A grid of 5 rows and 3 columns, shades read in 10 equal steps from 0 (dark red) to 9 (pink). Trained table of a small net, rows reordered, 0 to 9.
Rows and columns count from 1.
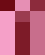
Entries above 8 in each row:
0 1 1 1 1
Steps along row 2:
down up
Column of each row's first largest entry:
2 1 1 1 1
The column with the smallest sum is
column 2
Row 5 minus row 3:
0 0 0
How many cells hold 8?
1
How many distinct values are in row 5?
3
